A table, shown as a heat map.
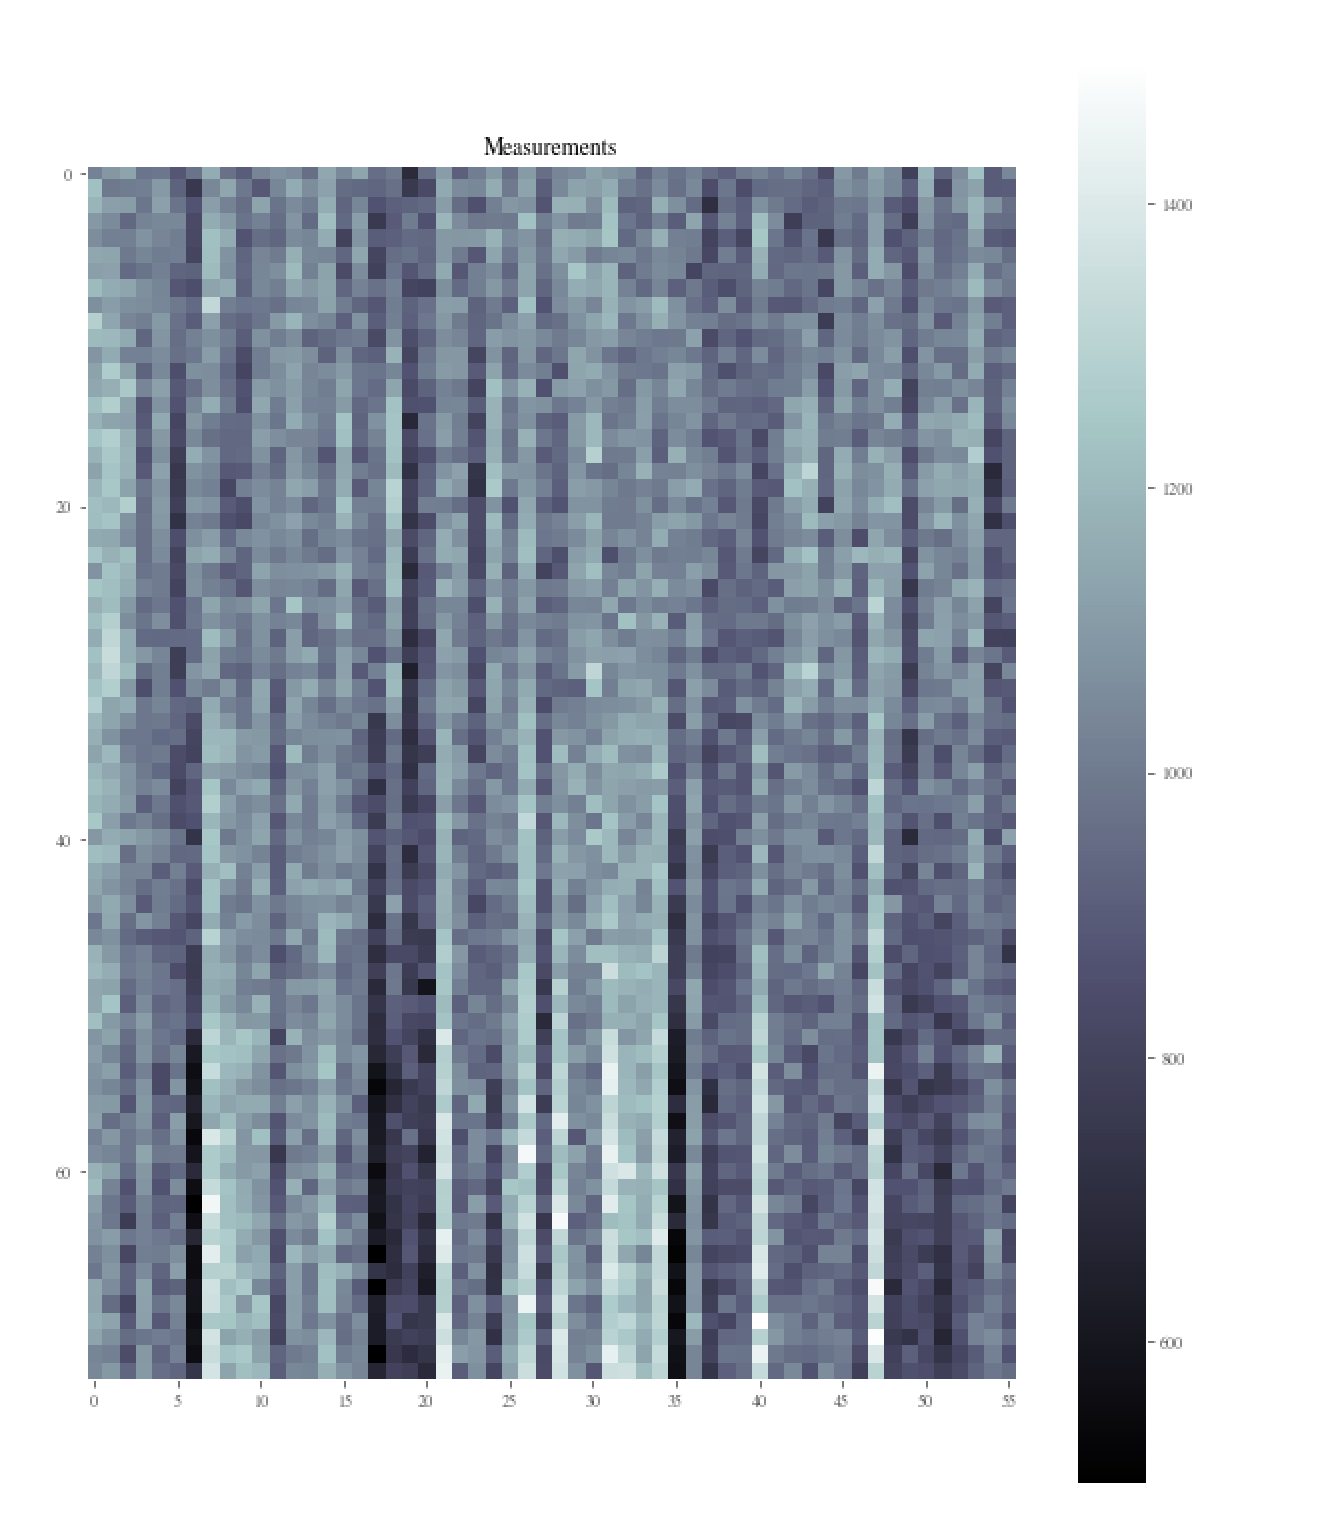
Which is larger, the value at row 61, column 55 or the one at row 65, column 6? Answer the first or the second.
the first
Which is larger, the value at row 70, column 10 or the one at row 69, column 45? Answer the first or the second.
the first
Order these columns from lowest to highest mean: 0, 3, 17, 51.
17, 51, 3, 0
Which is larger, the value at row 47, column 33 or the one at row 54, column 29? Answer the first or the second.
the first
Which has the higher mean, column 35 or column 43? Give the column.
43
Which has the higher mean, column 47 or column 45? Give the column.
47
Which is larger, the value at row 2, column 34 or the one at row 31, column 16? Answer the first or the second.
the first
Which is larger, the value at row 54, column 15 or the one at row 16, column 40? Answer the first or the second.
the first
